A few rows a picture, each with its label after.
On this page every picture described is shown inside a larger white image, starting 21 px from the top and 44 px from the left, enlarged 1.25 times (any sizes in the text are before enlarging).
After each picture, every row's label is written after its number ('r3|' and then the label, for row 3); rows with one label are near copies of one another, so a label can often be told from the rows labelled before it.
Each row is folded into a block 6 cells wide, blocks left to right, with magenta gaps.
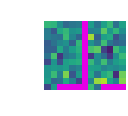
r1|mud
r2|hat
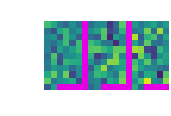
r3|mud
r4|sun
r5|hat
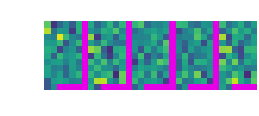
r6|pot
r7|hat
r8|mud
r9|mud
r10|hat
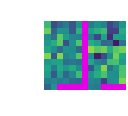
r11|pot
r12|sun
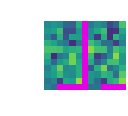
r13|sun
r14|sun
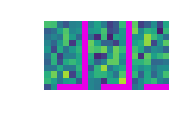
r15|mud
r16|sun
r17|pot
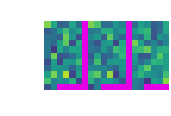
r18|mud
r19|mud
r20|sun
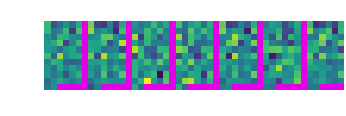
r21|pot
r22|pot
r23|hat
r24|hat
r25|pot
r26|sun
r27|pot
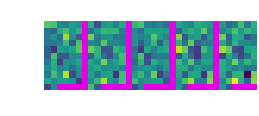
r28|mud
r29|hat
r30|mud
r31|hat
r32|hat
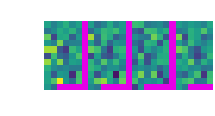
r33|hat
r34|hat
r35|mud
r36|hat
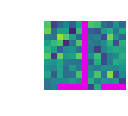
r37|pot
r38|mud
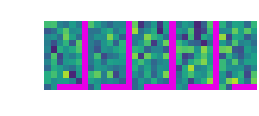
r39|mud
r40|mud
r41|pot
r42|sun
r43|hat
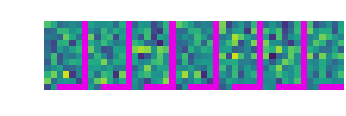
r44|mud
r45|hat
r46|sun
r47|mud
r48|pot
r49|sun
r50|pot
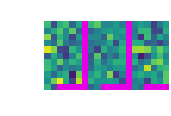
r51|hat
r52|mud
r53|sun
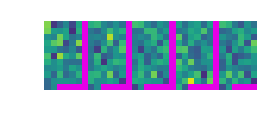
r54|pot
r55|mud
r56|mud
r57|hat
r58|mud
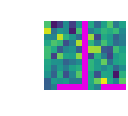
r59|pot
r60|hat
